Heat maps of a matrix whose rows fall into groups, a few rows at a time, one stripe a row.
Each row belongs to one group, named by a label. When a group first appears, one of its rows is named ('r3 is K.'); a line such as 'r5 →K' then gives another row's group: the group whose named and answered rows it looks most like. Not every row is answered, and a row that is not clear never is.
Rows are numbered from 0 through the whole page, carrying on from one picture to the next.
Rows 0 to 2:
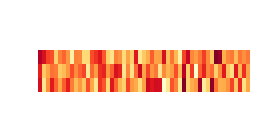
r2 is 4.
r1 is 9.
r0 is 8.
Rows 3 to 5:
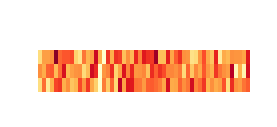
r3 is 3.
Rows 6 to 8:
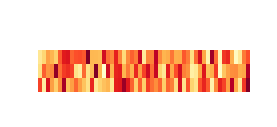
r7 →3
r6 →4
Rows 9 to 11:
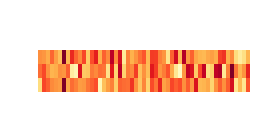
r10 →8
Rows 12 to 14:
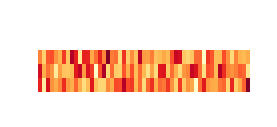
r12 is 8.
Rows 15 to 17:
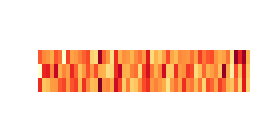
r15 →9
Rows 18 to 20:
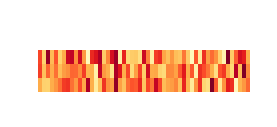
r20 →4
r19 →9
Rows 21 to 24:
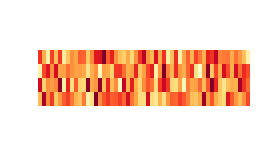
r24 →3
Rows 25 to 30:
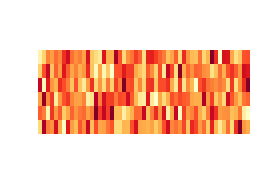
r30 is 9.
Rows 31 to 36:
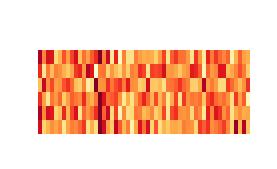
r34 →9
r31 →8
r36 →9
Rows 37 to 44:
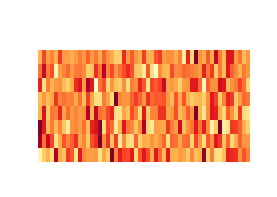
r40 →4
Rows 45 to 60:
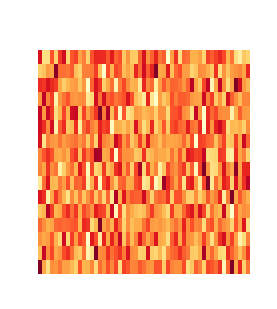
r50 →8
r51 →9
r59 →3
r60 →4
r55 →4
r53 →9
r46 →3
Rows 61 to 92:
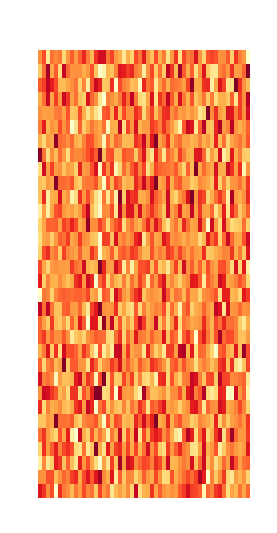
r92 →8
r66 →8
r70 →3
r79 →8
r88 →8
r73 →4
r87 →3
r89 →3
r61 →9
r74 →4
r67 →3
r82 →9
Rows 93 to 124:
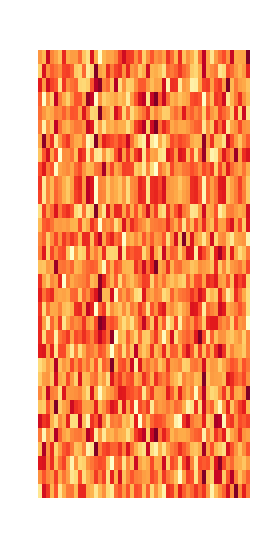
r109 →9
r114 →8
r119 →8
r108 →3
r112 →9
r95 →8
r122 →8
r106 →9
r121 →3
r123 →8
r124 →9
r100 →9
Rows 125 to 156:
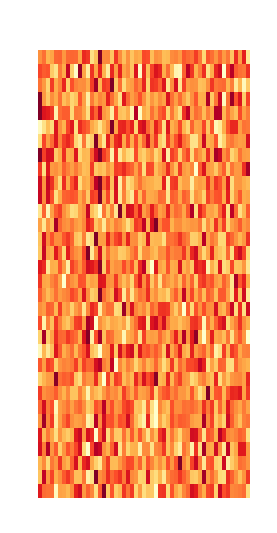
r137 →3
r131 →3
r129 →8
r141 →9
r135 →8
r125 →9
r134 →8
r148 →3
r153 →8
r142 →9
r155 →3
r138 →3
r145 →9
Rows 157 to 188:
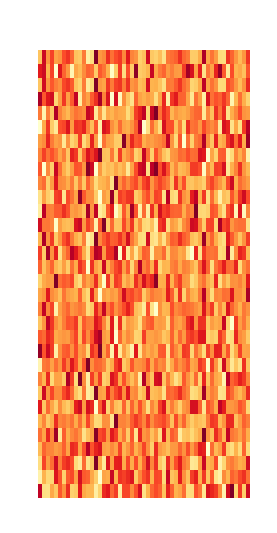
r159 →3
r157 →3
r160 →8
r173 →3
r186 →3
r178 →8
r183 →4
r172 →9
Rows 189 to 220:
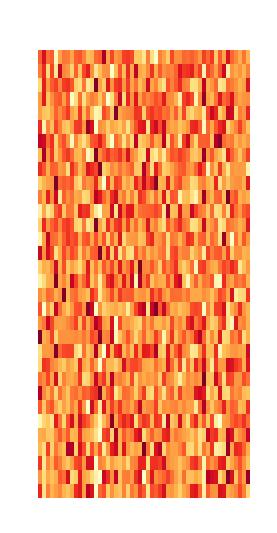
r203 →8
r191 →3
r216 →4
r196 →3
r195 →8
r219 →4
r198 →3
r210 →3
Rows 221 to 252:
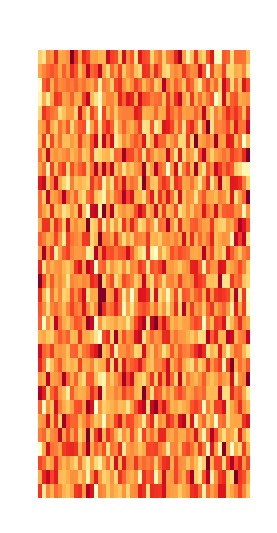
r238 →9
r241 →4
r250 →4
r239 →9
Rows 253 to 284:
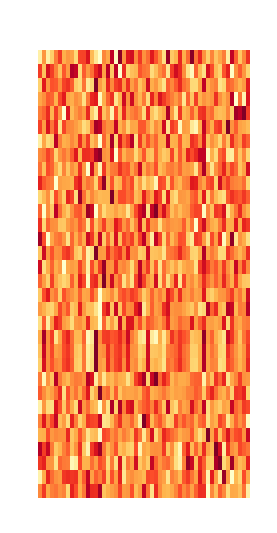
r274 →3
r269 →9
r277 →9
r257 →9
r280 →4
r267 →3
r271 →4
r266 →4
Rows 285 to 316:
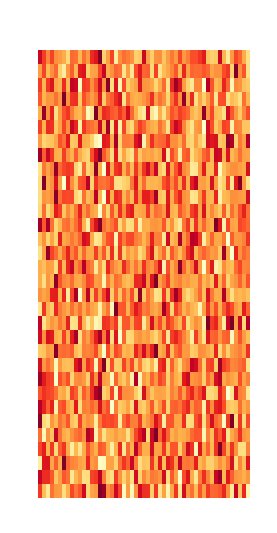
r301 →3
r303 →4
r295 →3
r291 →4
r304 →4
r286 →9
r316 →9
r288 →9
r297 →8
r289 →3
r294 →9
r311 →4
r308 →8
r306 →3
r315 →8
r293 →3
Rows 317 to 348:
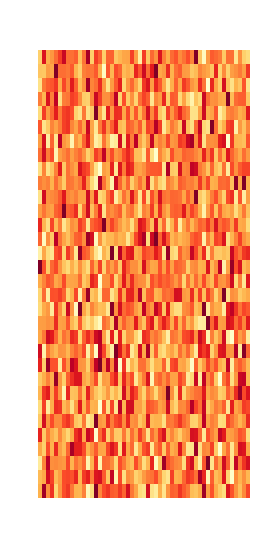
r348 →3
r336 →4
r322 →4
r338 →9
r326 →9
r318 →3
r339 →8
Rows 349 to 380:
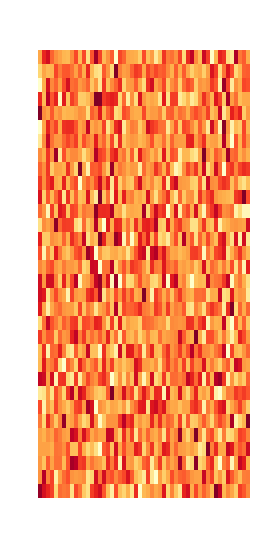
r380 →8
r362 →9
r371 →9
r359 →9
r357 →8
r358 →8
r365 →8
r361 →3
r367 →4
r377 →4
